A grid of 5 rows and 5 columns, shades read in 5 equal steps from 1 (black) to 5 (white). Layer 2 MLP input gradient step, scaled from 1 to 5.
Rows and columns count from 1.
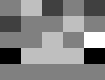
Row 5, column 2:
3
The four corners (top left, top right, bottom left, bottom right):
3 2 3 3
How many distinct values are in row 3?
3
